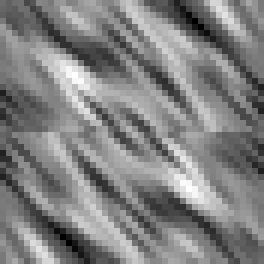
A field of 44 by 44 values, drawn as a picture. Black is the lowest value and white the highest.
Grain: diagonal, down to the right. Symmetry: a half turn. Slope: none. Odd rows or columns: none. Average level on the scale: 50%.
